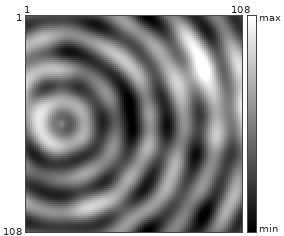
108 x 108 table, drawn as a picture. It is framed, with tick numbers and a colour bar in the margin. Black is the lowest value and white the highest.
Histogram: bell-shaped. Odd rows or columns: none. Rings: centred on the middle left. Lone odd cells: none. Ninth with the highest average: top right.
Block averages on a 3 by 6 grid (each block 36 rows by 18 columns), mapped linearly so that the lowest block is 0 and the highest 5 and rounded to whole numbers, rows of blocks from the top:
312253 | 420124 | 122112
